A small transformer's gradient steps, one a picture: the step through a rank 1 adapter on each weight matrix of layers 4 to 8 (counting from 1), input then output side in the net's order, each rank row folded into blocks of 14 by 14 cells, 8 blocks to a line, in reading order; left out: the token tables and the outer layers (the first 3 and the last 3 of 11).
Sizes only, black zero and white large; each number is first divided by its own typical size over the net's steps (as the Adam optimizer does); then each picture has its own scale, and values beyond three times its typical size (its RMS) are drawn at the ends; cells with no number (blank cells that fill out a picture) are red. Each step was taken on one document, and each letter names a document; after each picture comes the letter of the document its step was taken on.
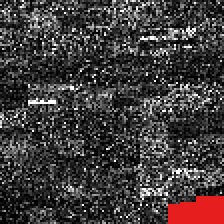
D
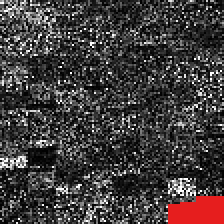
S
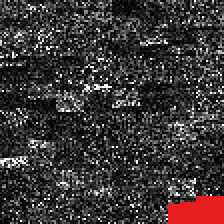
S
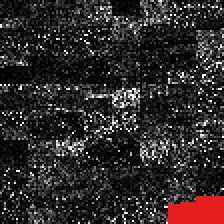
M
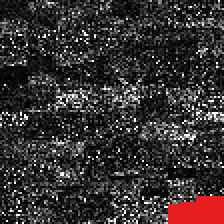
M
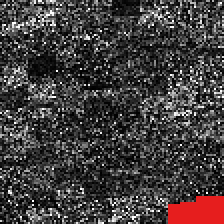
D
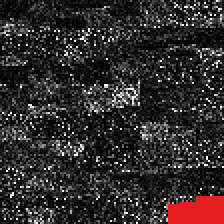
M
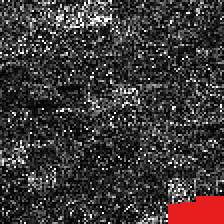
S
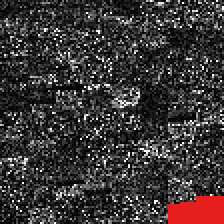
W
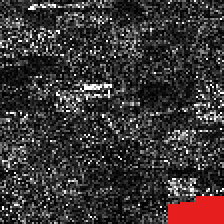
S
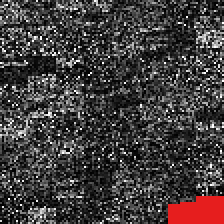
D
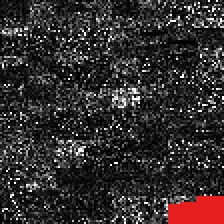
M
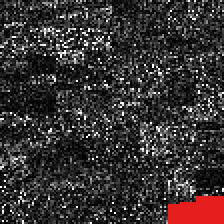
W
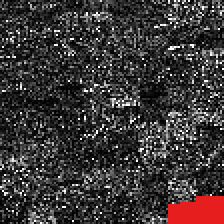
W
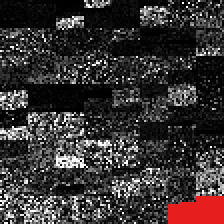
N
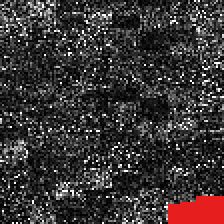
W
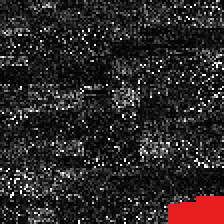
M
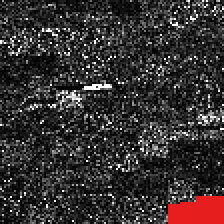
W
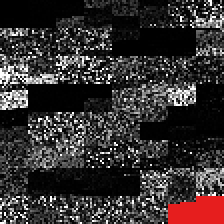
N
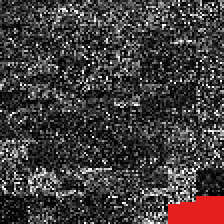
S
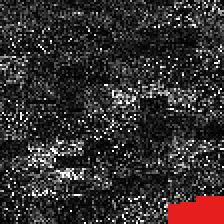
M
